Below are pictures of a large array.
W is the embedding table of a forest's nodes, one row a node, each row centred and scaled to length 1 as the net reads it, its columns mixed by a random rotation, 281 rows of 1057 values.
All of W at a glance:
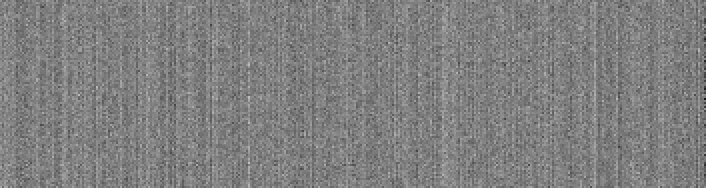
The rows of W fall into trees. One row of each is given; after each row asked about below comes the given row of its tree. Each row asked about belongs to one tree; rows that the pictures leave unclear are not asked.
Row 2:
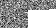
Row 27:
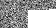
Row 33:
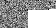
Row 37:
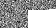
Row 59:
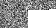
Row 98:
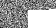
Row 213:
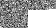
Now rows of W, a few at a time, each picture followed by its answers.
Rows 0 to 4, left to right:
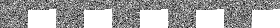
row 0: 27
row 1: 2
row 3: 37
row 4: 213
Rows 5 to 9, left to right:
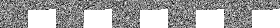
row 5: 98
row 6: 27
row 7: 213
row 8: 59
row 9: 98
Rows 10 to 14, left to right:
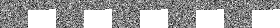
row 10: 98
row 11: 27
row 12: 98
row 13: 59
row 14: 33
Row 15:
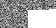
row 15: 98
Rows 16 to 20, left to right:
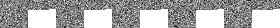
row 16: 98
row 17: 33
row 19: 33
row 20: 27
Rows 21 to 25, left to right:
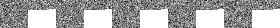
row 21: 213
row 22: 33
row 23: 98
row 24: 33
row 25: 213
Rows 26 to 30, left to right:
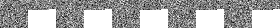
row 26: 37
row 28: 33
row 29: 33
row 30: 59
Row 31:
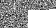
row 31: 27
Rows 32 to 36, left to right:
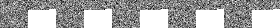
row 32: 27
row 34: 59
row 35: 98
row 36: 33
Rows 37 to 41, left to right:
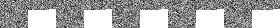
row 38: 33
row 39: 213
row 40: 27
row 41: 213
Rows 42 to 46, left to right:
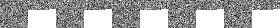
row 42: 213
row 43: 33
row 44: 33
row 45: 2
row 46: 59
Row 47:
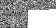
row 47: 27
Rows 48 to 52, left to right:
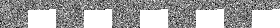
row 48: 98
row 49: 59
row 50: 37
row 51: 2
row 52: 213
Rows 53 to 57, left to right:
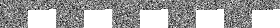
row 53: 59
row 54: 59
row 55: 2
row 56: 59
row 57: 33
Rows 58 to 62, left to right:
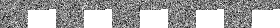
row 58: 27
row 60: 2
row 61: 98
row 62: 27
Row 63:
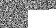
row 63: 59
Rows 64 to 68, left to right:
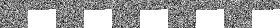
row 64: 59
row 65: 59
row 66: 37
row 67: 27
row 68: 33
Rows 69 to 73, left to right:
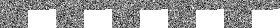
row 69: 98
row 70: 2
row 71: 2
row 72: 98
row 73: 98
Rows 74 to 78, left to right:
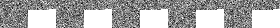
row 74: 213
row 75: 213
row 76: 98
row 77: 2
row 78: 33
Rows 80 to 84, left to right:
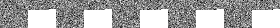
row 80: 59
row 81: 2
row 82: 33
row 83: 98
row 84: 33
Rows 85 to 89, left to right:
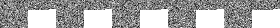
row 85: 59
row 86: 2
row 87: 37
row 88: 213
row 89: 2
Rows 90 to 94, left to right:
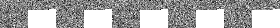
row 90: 33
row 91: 213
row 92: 33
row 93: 59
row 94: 98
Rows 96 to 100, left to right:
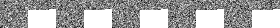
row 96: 59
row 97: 37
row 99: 2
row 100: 59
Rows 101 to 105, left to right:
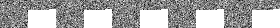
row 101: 27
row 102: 2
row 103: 33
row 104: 33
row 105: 37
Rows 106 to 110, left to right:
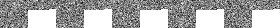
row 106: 2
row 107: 213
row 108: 59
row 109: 27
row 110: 59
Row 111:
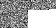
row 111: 27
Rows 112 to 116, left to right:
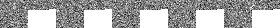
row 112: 27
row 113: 98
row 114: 27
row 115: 33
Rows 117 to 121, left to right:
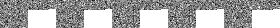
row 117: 59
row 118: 33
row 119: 2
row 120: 2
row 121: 59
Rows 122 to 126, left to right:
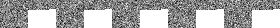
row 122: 98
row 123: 2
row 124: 27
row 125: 213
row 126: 33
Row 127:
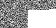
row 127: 27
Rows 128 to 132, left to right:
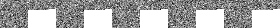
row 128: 37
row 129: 2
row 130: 59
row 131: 59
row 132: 98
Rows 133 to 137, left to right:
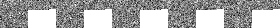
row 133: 33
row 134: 2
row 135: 33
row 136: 37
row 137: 27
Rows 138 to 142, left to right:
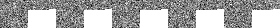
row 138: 27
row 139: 98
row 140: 27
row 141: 33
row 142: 213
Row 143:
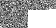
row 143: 213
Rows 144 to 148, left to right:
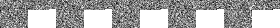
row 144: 37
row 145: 59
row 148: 59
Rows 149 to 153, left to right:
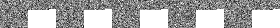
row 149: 33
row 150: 98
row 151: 59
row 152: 213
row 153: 98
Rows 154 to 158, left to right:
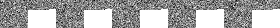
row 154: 27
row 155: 33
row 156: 98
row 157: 59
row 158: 213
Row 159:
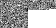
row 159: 2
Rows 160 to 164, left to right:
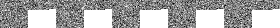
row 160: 98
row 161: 59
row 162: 2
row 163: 59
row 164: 2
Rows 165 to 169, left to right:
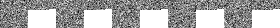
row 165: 27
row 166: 33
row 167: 59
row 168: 2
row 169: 2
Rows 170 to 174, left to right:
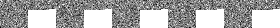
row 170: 37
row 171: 213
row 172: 59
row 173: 98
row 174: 37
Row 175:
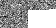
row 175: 2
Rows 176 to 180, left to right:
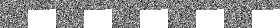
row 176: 33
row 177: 37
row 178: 98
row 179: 98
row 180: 98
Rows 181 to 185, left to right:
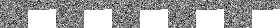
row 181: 2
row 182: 213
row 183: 59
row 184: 2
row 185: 59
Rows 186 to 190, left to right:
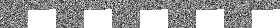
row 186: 27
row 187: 33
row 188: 33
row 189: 37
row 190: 2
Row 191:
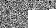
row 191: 33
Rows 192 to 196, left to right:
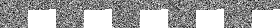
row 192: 59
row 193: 27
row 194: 213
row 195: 213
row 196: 27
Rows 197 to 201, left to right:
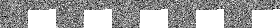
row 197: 2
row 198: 213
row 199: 27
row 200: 33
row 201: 33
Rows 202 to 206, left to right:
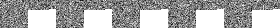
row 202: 33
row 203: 27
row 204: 213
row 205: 2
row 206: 2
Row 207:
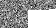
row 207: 98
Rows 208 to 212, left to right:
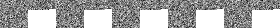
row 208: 33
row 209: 37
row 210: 59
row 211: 37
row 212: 33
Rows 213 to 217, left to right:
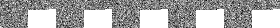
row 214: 59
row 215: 59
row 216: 33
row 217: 98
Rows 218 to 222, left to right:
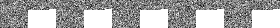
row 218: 27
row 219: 98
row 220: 37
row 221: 98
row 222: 2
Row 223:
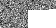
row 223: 213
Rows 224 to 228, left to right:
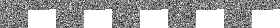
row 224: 59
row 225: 27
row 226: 59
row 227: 213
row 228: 27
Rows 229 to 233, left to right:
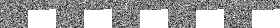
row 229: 98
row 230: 37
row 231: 27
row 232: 2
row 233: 33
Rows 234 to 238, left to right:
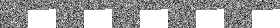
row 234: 27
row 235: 98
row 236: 2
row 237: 98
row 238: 2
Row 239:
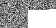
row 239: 59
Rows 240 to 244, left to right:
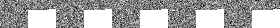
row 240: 37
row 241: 98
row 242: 33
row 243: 98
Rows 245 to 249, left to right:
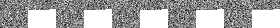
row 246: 33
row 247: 33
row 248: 33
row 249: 59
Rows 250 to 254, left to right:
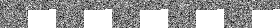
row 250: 59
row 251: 2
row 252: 2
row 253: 2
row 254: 59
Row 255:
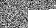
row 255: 59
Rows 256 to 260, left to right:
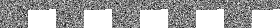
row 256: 98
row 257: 33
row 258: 59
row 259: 59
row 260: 27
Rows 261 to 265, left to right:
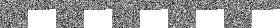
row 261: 33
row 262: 33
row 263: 2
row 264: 59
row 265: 27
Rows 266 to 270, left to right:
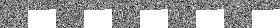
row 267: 213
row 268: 98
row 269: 98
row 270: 2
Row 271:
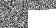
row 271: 213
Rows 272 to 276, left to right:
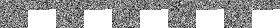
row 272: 59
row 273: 37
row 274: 98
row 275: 213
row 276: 59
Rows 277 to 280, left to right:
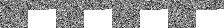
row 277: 213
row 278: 98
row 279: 2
